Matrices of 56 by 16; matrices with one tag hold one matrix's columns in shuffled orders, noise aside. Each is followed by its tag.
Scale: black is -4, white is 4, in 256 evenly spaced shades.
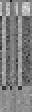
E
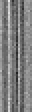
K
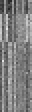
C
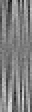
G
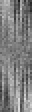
G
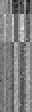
C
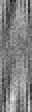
G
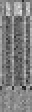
E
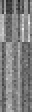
C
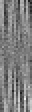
G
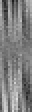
G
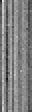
K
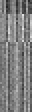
C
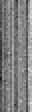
K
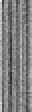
K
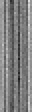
K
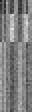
C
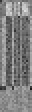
E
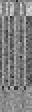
E
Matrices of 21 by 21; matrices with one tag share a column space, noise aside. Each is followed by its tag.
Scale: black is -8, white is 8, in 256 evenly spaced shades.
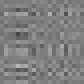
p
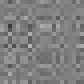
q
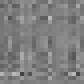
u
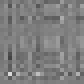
u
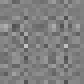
q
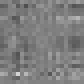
u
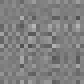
q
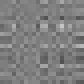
q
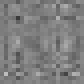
u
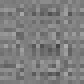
p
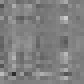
u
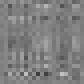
u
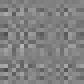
p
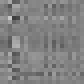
u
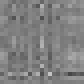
u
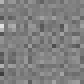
q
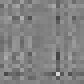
u
